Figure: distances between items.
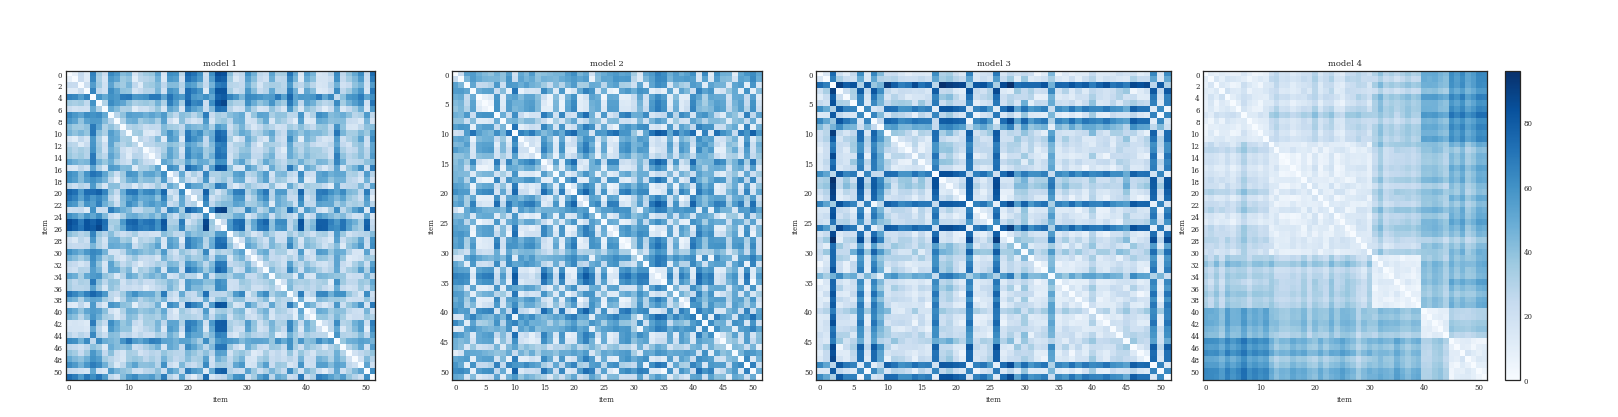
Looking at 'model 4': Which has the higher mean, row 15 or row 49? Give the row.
49
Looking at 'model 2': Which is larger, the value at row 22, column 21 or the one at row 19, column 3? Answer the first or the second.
the first
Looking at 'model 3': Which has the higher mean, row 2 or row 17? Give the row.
2
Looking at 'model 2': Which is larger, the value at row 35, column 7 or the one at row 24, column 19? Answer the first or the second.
the first
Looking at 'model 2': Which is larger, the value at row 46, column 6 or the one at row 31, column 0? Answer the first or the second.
the first
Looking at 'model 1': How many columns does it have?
52
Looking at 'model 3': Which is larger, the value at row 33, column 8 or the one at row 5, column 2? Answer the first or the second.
the second
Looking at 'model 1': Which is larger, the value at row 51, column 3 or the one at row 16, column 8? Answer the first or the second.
the first
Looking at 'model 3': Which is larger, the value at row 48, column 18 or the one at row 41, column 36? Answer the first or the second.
the first
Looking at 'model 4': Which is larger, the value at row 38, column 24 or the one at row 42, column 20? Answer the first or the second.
the second
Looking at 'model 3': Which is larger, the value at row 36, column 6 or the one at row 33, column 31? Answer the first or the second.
the first
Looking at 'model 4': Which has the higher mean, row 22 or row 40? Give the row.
40
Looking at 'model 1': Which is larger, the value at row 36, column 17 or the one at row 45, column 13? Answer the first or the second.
the second
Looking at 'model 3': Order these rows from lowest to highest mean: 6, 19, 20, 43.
43, 20, 19, 6
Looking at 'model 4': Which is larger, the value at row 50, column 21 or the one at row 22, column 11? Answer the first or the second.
the first
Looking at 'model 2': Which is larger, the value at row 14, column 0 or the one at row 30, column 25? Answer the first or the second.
the first
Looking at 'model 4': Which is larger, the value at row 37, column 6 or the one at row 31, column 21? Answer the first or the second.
the first
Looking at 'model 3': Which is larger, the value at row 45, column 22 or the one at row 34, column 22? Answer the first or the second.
the first
